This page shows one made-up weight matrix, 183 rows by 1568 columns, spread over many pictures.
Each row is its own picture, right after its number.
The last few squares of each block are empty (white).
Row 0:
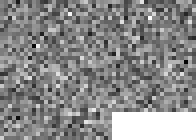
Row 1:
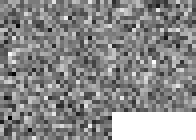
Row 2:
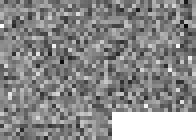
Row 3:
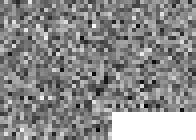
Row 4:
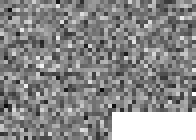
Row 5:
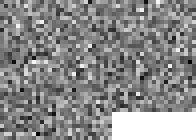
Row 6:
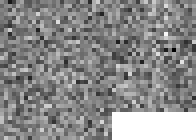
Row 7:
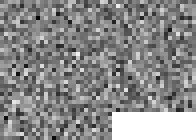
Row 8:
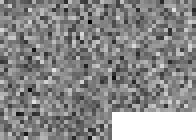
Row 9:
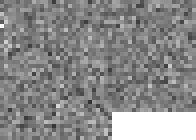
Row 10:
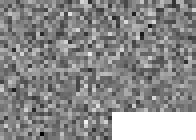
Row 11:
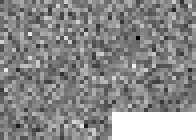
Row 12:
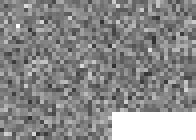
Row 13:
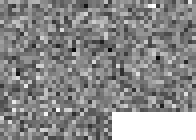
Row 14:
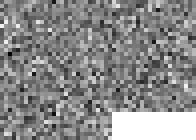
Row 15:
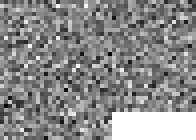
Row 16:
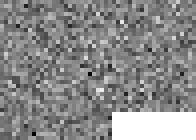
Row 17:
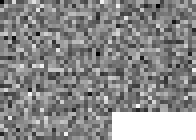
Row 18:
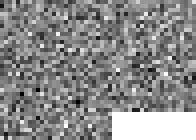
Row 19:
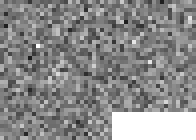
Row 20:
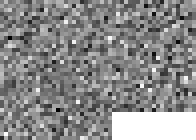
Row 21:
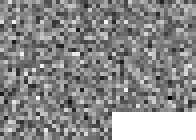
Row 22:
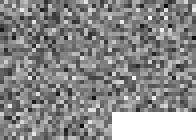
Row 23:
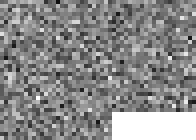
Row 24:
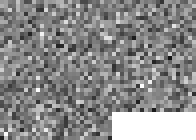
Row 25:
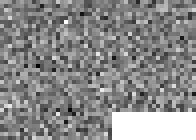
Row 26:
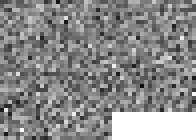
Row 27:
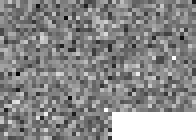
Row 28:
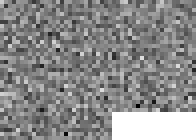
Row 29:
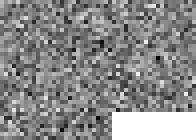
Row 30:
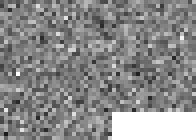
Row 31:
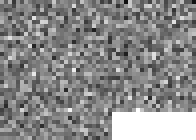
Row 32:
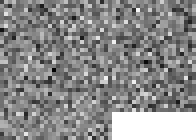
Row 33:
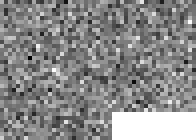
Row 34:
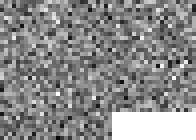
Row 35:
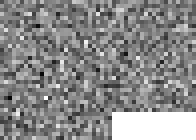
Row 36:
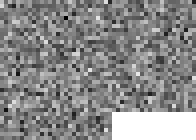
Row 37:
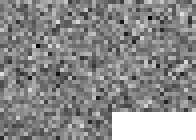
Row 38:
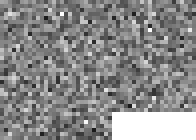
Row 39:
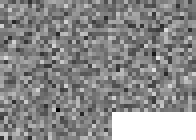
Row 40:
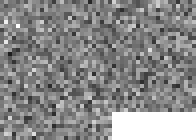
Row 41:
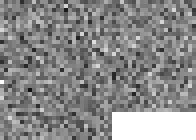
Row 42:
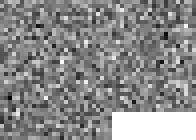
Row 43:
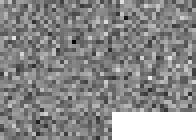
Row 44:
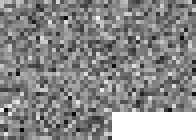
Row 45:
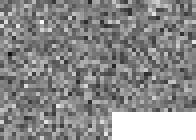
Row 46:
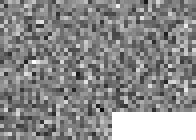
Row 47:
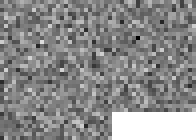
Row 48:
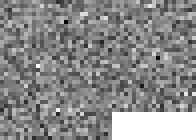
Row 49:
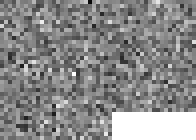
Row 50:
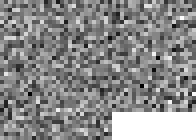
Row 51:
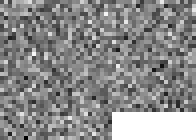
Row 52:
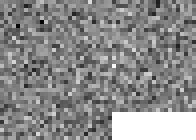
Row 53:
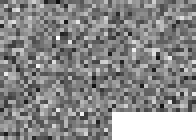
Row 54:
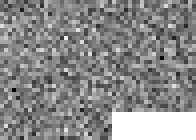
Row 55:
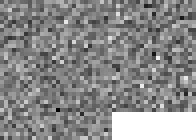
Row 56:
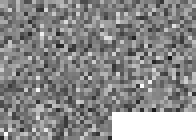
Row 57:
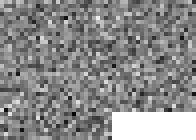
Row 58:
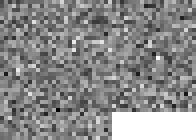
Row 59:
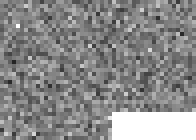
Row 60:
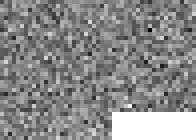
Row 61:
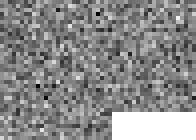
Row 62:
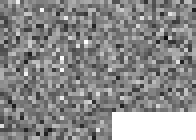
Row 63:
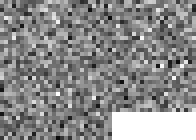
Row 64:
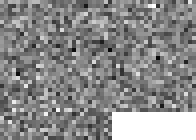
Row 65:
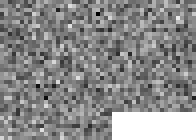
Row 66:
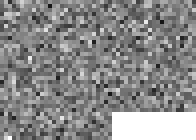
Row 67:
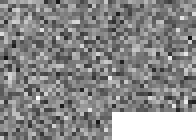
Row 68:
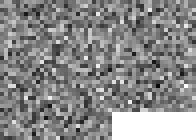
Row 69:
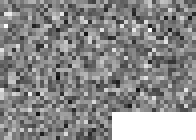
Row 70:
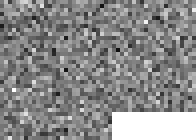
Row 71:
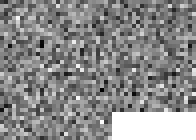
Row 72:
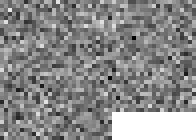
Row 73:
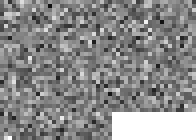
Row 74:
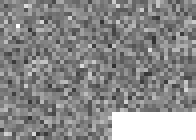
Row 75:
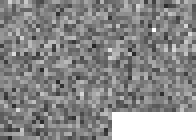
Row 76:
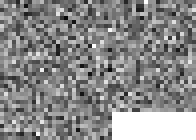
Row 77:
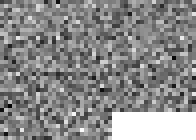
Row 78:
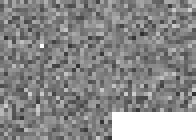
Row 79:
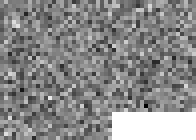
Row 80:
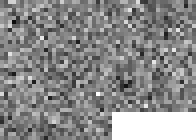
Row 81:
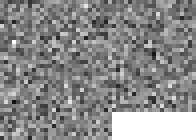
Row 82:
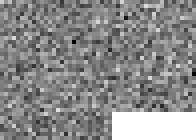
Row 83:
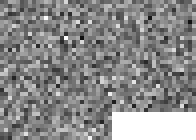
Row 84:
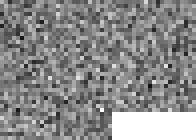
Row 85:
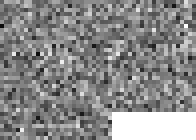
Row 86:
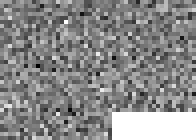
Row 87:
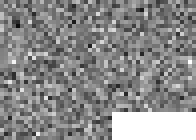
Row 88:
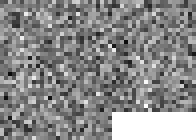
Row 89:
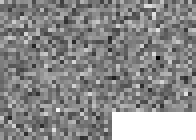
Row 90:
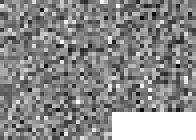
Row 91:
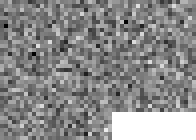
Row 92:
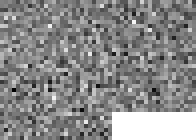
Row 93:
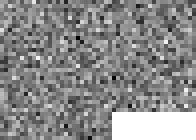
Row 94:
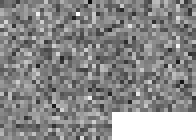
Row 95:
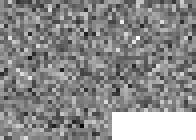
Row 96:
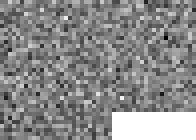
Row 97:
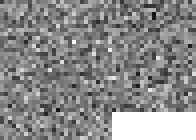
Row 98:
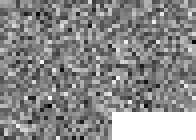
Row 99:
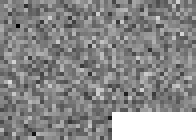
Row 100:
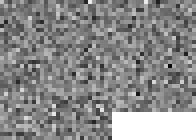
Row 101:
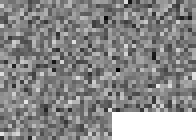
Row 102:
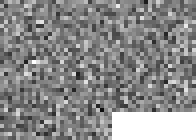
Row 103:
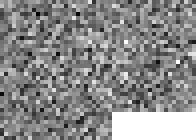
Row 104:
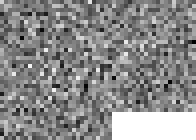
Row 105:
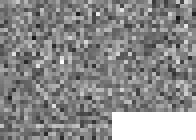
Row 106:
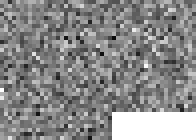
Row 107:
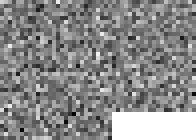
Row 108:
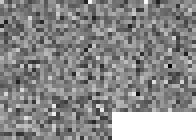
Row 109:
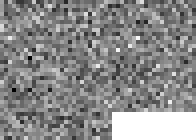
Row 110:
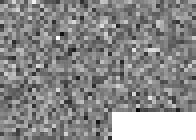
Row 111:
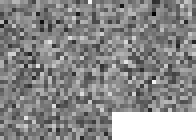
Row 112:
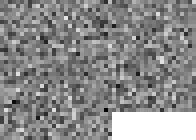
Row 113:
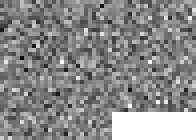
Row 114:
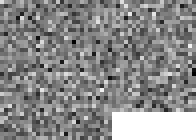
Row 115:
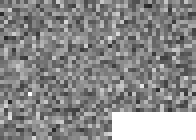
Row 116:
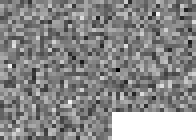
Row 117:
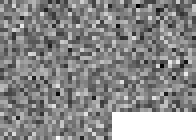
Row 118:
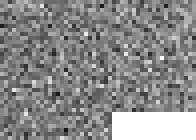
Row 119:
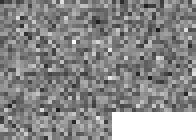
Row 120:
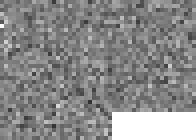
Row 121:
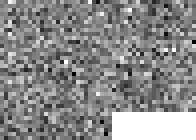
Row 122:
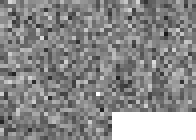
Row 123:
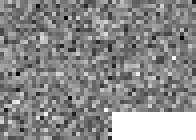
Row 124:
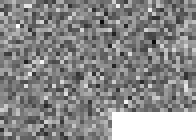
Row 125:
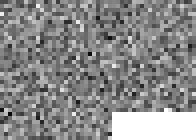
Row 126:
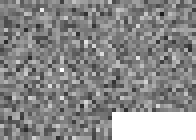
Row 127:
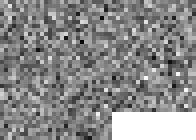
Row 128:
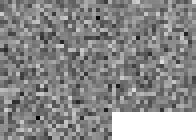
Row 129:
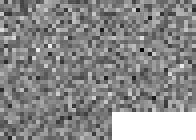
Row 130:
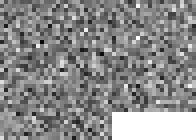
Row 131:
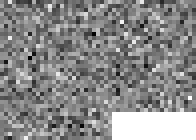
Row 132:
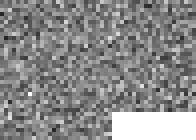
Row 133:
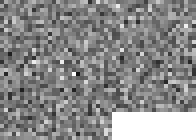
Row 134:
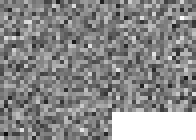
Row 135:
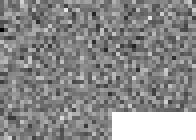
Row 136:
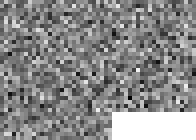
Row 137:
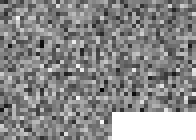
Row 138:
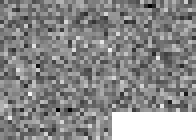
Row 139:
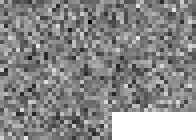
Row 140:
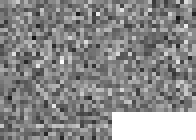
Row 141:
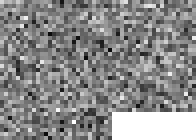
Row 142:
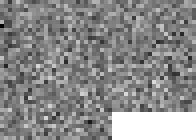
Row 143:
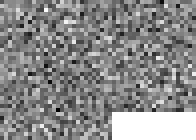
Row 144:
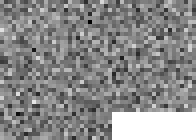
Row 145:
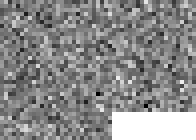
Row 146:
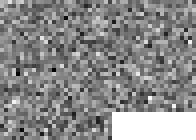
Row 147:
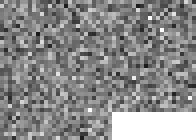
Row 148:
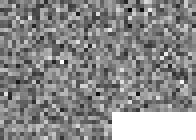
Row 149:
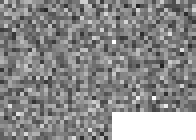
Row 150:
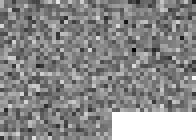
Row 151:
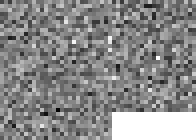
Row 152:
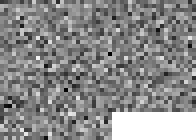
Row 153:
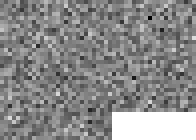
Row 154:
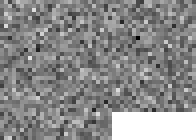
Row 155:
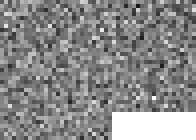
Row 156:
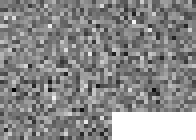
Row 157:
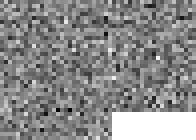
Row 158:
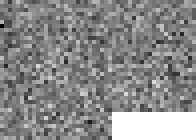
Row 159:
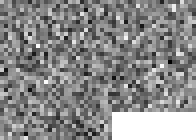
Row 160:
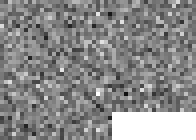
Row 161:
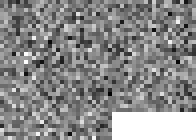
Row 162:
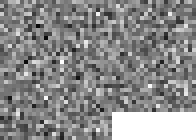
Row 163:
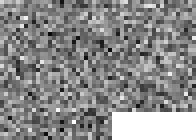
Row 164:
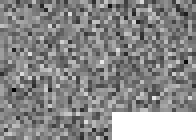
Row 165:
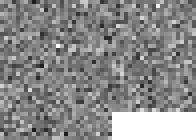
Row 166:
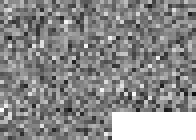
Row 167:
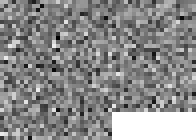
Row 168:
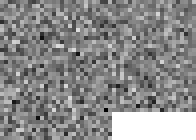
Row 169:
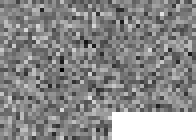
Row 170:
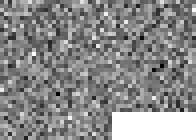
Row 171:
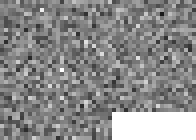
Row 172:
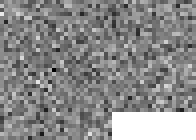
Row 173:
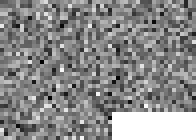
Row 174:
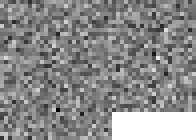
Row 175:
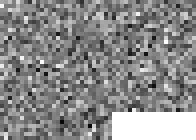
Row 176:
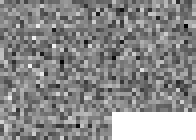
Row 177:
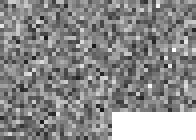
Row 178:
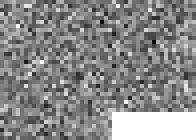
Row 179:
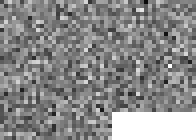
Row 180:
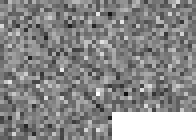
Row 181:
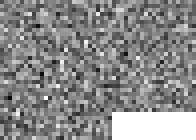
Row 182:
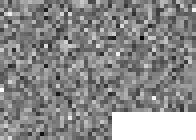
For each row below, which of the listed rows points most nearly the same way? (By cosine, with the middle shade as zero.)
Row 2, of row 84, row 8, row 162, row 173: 173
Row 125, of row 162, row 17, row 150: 17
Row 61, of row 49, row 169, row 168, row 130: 169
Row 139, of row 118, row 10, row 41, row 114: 41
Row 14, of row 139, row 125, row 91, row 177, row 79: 79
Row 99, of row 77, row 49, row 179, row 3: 77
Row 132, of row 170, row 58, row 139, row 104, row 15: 58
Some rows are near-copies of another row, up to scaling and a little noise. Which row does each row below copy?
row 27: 123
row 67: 23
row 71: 137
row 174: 39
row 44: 57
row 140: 105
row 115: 132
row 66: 73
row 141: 163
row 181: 35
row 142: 158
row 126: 171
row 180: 160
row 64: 13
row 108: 100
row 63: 34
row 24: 56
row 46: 102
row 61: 65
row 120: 9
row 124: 178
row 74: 12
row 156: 92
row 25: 86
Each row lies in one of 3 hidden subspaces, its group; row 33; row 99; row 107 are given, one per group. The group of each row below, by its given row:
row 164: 33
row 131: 33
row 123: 107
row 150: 107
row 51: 33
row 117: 33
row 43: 107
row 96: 99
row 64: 107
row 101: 107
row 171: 99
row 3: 99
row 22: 33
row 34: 33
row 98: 99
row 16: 99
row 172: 107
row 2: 99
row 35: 99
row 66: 33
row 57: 107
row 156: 33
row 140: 99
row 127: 33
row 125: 107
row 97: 107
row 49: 99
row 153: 33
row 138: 107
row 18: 107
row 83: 33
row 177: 99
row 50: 107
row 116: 107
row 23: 107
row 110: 107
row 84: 99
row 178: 99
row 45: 99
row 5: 99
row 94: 99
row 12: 99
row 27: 107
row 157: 107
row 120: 99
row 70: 33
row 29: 107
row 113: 33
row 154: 33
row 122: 99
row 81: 107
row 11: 33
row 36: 107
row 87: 99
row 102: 99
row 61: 99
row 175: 107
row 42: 99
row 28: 107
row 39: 107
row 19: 33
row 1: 99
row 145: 99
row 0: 33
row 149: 33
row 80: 99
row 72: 107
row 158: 99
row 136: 99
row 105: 99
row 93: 33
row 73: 33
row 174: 107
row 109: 33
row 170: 33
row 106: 33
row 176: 99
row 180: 99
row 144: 33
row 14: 99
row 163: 107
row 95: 33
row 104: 99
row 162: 99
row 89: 107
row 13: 107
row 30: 107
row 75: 99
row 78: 107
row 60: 33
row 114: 107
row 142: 99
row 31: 107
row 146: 107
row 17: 107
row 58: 107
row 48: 107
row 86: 107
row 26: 107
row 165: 107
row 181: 99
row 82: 107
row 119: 107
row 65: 99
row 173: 99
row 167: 107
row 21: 107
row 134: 107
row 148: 99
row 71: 107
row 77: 107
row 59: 99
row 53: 107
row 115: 107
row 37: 33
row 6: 99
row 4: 107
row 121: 99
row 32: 33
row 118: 33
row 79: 99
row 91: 33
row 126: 99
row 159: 33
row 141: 107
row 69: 33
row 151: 107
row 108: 99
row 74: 99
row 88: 99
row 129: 33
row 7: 107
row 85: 99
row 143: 107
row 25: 107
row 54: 33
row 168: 107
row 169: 99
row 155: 33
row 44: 107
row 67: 107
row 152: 107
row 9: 99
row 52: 99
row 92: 33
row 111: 99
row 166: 107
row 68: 99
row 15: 107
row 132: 107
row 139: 33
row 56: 107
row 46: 99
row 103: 99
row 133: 99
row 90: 107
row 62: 99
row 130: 33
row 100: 99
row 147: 33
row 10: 33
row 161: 99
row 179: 99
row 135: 33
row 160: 99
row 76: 99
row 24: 107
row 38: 33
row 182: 33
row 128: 107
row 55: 107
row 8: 33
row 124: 99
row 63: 33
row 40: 99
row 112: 107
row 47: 33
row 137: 107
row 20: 107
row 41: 33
